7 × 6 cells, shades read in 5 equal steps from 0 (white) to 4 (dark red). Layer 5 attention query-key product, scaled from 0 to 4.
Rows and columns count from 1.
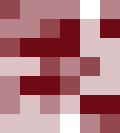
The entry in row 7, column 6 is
3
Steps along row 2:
same up up down up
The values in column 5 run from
0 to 4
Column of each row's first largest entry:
1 4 2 3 2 5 6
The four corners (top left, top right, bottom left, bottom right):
3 2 1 3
